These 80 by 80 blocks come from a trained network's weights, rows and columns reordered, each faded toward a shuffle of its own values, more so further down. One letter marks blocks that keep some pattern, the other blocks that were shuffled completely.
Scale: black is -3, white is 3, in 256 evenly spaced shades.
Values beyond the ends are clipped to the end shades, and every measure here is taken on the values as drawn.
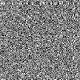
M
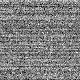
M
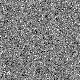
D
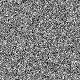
D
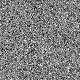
D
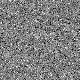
D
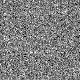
M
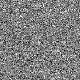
M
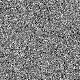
D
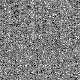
M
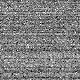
M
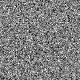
D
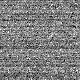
M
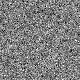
D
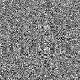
M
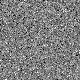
D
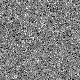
D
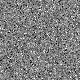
D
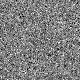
D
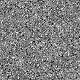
D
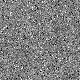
D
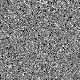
M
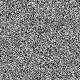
D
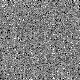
M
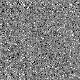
M
